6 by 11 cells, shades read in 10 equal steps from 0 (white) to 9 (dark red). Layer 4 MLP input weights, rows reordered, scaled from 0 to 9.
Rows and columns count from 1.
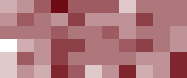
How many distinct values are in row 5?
6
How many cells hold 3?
4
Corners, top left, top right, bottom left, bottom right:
3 5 2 8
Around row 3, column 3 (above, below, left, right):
5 4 5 6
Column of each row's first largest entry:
4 5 4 4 11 4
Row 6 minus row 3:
-3 -1 -2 2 1 -3 -2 4 -2 -1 4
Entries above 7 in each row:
1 0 0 0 1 3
